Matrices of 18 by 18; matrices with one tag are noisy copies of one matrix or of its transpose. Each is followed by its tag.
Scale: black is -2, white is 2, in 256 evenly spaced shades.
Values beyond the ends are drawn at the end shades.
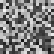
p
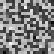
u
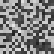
p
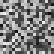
p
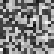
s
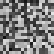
s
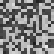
s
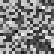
p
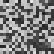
p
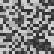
p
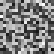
u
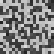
u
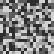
s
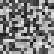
s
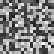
s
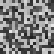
u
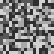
s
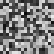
s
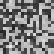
s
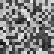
p
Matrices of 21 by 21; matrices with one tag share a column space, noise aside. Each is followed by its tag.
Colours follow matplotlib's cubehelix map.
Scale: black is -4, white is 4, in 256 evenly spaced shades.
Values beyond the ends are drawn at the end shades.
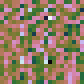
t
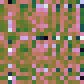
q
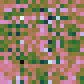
t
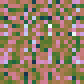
t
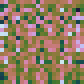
t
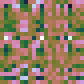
q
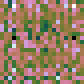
q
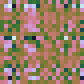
q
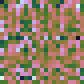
q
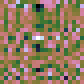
q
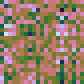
t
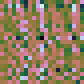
q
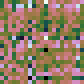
q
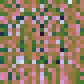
t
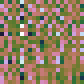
t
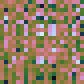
t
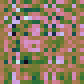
t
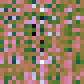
t
